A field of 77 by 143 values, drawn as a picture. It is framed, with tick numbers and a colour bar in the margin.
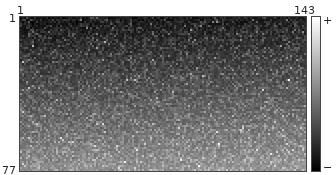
No row or column stands out. There is an overall slope up to the bottom. There are no regular stripes.
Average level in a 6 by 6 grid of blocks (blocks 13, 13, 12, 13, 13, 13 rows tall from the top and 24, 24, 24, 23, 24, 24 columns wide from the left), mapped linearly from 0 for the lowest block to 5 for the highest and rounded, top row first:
000000 / 111111 / 222222 / 333333 / 444444 / 555555
